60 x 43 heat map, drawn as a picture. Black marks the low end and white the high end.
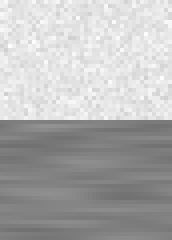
The table splits into 2 rows of 1 panel. Panel 1,1: very high, fine-grained, faint in contrast. Panel 2,1: middling, streaked across, faint in contrast.
